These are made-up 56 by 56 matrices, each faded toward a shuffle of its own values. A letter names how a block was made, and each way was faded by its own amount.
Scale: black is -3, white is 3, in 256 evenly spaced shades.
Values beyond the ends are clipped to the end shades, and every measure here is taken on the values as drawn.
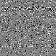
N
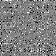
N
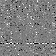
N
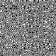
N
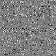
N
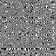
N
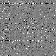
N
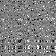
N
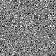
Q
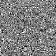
Q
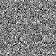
Q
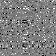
N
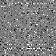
N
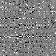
N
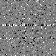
N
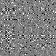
N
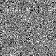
Q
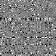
N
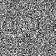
Q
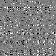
N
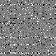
N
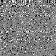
N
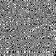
N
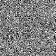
Q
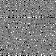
N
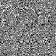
Q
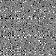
N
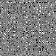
N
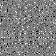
N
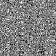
Q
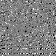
N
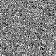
Q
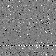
N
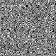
Q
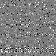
N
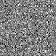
Q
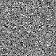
Q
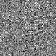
Q
